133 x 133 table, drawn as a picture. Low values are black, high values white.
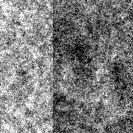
Stripes: none. Seam: vertical, 40% of the way across, the left part higher. Histogram: bell-shaped. Grain: blotchy.
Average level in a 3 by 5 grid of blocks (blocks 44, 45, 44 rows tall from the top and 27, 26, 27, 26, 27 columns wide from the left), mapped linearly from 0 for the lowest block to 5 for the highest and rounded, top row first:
54011 | 44011 | 55021
